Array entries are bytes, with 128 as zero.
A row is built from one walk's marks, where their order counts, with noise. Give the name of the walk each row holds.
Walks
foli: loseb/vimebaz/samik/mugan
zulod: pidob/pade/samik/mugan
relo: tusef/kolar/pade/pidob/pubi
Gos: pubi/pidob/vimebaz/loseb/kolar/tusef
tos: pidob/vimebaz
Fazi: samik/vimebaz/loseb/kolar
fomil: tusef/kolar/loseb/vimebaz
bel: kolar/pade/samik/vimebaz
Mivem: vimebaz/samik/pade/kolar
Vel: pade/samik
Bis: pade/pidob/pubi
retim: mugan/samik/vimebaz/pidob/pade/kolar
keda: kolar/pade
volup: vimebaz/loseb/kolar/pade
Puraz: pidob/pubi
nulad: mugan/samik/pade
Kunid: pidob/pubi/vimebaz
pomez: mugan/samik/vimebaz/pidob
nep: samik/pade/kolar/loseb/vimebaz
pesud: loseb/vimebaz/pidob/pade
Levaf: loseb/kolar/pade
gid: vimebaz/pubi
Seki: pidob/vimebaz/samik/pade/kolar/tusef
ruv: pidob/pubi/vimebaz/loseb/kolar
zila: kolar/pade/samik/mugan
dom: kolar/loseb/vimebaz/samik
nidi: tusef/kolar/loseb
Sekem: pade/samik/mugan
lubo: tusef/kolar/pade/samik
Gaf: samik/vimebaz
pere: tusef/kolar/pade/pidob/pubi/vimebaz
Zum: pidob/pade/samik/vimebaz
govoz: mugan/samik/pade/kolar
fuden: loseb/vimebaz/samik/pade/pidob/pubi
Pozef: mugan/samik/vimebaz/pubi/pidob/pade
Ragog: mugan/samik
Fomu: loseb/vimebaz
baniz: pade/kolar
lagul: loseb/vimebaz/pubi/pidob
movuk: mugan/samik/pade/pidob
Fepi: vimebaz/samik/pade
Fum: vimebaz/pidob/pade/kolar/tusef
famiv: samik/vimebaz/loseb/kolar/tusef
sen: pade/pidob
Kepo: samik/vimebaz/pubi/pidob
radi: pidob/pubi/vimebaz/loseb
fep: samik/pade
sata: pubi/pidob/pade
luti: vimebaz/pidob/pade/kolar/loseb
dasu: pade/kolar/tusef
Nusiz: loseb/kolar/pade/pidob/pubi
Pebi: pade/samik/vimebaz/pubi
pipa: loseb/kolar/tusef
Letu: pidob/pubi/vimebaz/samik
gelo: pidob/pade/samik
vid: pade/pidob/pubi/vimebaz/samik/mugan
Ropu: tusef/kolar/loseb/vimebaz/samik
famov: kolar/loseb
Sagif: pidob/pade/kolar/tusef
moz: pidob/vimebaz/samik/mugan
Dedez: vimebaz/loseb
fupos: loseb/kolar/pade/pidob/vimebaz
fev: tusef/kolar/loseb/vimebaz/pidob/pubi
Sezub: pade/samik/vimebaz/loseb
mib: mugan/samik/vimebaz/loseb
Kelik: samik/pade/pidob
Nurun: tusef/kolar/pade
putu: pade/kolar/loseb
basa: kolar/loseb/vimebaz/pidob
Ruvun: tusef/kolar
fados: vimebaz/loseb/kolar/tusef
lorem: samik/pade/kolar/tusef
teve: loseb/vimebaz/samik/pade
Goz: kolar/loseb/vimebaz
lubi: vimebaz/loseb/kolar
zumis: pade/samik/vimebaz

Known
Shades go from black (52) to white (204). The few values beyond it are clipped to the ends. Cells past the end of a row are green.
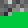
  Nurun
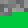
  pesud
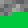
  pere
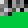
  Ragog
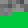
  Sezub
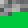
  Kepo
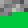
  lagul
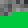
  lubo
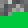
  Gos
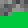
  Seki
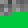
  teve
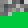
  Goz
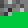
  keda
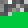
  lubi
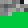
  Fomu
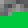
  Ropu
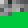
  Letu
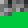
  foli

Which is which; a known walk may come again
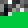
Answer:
Ruvun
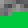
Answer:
Ropu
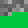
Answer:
volup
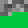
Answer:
Fazi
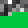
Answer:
pipa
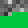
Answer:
Nurun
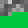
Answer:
Gos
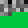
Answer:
Vel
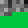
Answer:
zila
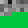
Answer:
zumis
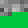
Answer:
Bis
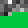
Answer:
dasu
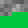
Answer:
pere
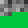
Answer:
vid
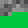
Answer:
Seki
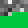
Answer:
baniz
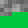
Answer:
fuden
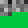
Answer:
gelo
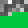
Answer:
lubi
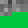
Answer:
teve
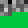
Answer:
fep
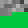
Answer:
radi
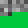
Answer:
Kelik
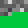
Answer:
Levaf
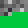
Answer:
keda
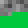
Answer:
dom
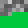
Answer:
ruv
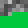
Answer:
famiv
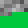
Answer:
lagul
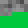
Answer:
Sezub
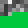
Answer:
fados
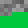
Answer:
fupos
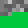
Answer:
luti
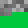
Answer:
basa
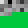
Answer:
Gaf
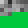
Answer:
Letu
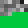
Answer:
Dedez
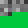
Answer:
movuk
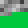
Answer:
Kunid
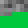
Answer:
mib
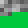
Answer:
Kepo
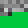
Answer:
sen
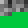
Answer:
foli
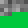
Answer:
Pozef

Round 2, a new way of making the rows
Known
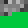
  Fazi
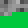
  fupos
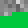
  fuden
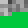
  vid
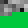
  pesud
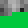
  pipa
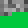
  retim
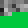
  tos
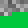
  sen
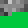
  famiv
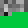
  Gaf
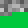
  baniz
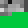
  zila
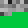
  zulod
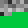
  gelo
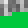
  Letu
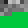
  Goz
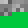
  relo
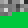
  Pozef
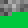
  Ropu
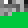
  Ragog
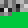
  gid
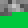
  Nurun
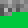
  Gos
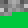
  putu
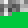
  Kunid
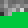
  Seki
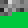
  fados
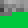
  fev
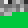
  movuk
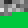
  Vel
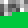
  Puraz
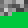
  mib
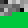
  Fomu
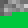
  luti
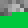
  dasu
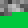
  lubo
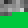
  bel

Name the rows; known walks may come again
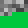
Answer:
mib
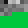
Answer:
Goz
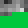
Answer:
bel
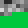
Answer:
Vel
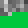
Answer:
moz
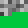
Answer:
sata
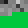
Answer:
teve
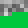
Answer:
ruv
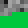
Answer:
volup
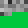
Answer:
zulod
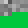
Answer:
pere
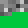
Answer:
Kepo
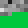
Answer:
Sekem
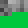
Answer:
fomil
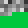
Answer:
govoz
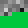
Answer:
foli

